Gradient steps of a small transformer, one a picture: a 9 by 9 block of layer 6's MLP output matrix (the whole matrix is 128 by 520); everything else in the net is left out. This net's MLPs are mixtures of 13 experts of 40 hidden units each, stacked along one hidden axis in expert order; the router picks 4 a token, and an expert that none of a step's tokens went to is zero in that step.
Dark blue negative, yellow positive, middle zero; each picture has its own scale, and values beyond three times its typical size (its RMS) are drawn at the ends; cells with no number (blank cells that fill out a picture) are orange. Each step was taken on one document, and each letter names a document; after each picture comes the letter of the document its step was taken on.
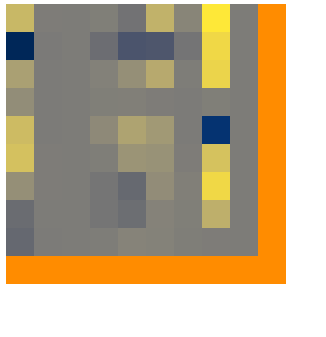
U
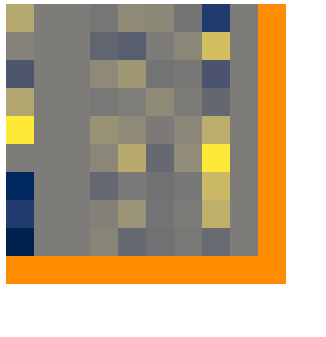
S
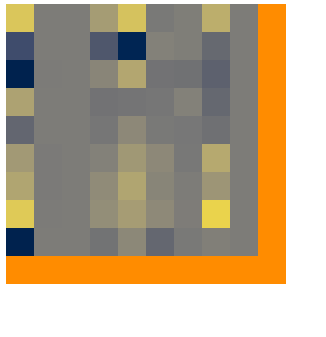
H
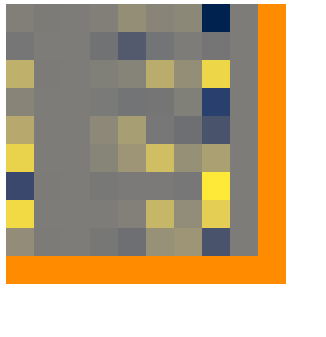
U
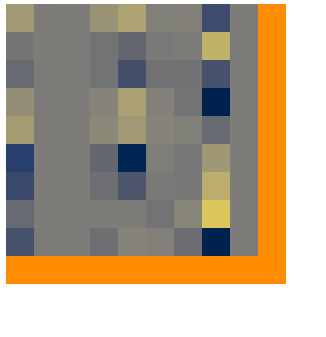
H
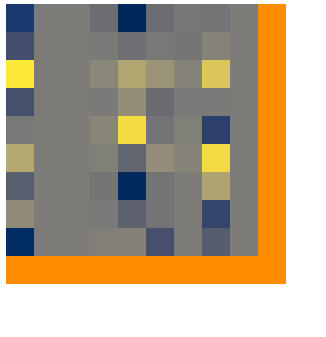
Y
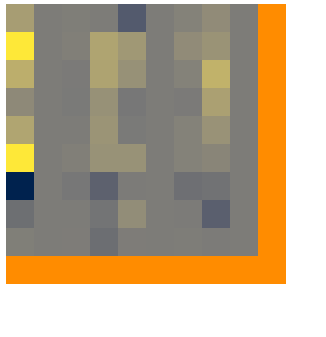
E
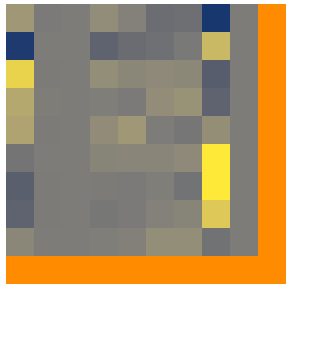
S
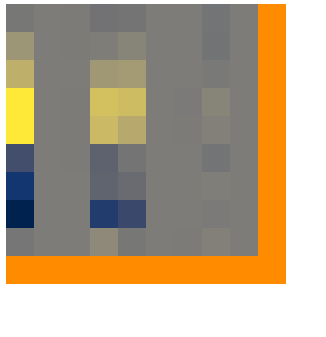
E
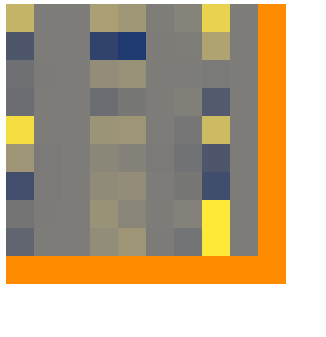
H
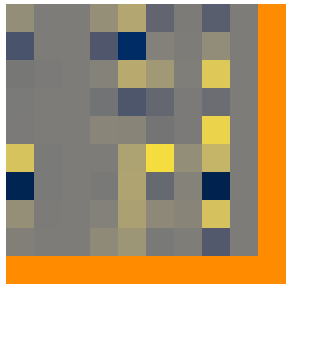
S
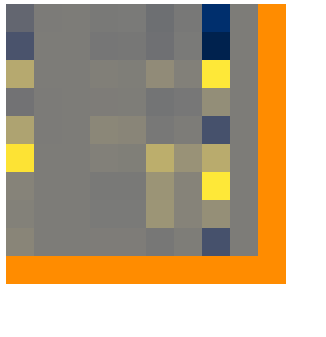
U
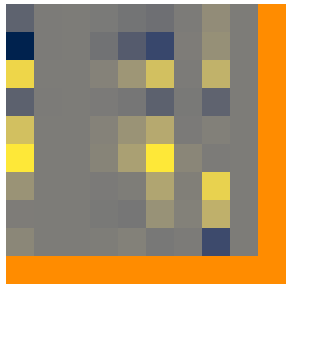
U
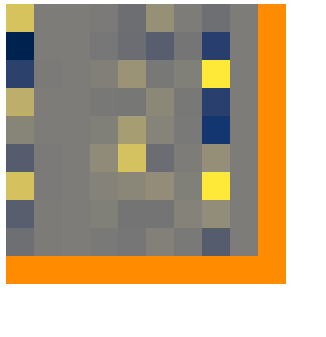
U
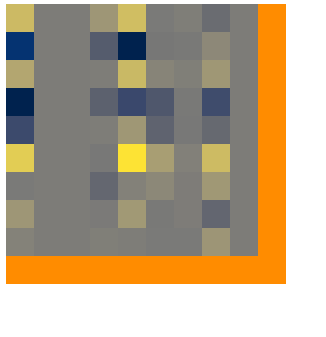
Y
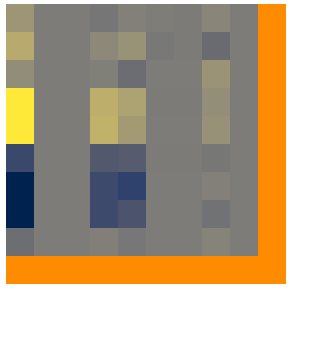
E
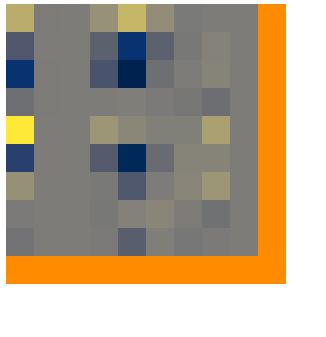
H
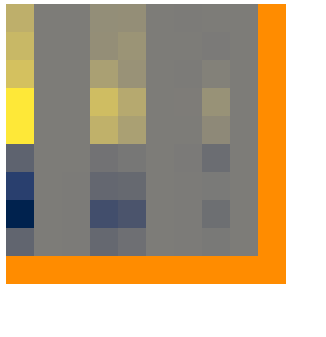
E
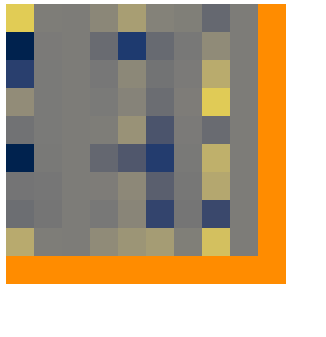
Y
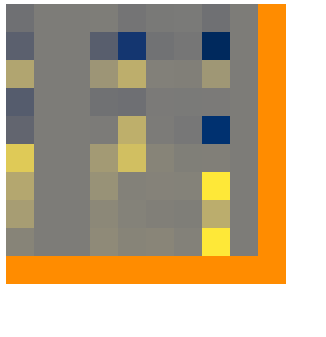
Y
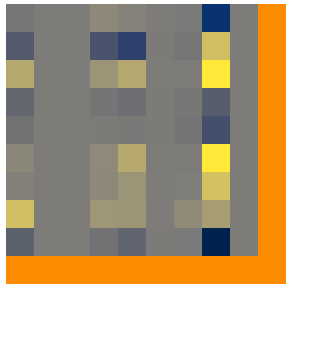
H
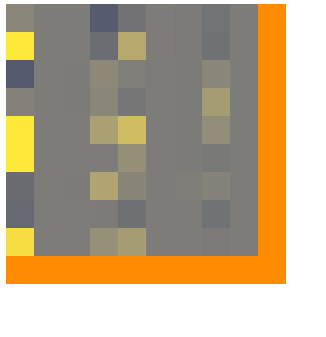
E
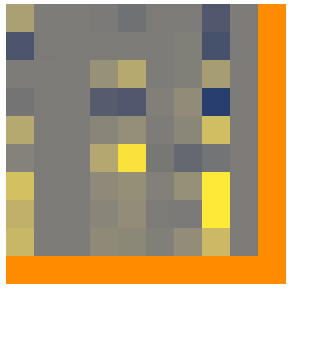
Y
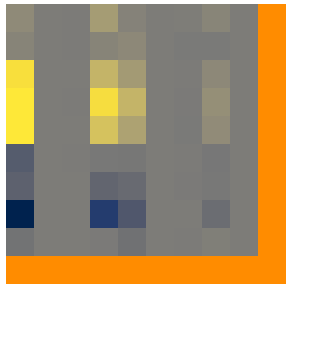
E
